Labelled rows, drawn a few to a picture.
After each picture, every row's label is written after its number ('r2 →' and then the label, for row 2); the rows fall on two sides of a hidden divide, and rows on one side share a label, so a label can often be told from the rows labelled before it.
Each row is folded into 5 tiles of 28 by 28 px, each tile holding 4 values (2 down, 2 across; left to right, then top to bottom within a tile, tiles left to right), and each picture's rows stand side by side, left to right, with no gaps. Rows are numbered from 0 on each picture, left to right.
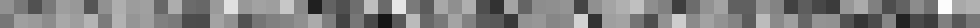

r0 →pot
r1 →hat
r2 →hat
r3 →hat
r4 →pot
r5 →pot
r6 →hat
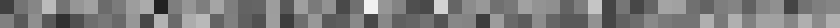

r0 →hat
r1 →pot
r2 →hat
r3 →hat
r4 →hat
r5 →pot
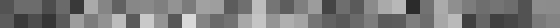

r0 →hat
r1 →pot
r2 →hat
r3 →hat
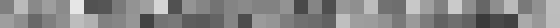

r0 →pot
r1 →hat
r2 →pot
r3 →hat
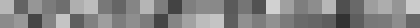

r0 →pot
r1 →pot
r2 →hat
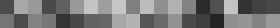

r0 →hat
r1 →hat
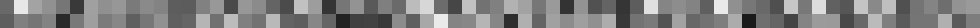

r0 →hat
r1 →pot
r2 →hat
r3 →pot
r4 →hat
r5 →hat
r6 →hat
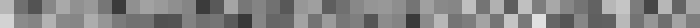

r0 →pot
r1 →hat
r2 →hat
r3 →pot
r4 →pot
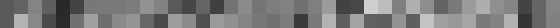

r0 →hat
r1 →hat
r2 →hat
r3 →pot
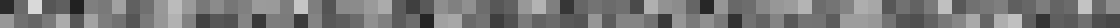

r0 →hat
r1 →hat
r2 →hat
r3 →hat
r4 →hat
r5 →hat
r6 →hat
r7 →hat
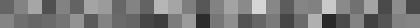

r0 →hat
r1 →hat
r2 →hat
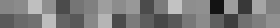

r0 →hat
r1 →hat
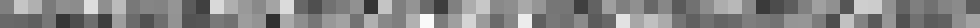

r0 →hat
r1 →hat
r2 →pot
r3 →pot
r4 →pot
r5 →hat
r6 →hat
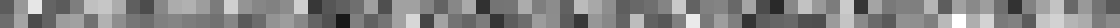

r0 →hat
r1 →hat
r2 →hat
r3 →hat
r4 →hat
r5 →hat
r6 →pot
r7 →pot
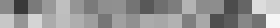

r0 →pot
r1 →pot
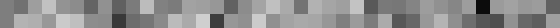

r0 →pot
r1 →pot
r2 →pot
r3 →hat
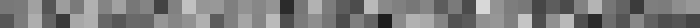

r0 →hat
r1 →pot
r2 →hat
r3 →pot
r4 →hat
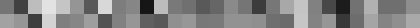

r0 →pot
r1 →hat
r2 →hat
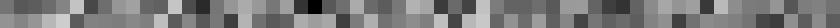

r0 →pot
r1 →hat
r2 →pot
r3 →pot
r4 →hat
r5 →hat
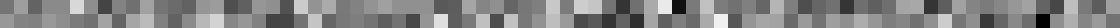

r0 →pot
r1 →pot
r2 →hat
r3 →pot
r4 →hat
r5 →pot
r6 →pot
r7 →hat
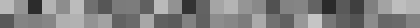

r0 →pot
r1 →hat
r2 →hat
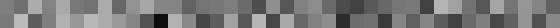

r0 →pot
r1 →hat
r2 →hat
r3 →hat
